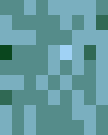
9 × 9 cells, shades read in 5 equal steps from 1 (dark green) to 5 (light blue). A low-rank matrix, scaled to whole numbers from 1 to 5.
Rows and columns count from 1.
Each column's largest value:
4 4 4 4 4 5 4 4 4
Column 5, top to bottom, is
4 3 3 4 4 3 4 3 3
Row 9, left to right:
4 3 4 3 3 3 3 4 3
